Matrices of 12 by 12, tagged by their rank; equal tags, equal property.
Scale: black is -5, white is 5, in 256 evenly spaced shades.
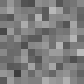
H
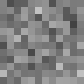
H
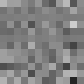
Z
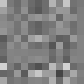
Z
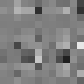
Z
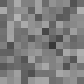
H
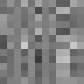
Z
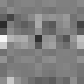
Z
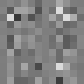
Z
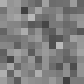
H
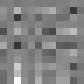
Z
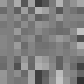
Z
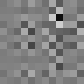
Z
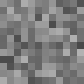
H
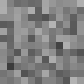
H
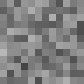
H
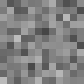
H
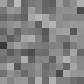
H
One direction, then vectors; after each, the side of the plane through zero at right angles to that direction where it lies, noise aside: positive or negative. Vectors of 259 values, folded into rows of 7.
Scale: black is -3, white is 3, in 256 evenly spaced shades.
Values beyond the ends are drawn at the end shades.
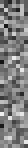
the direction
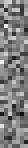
negative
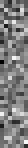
positive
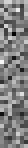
negative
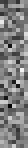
positive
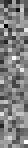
positive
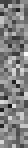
positive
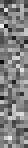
positive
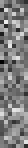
positive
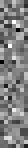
positive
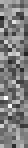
negative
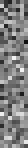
positive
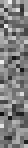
negative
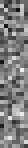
positive
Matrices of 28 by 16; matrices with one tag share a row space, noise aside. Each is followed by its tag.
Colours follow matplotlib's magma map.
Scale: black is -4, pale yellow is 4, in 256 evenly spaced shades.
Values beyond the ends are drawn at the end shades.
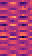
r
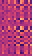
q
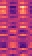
r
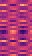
r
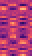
r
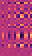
q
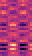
r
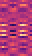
r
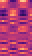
r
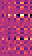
q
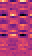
r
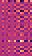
q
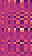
q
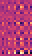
q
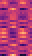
r
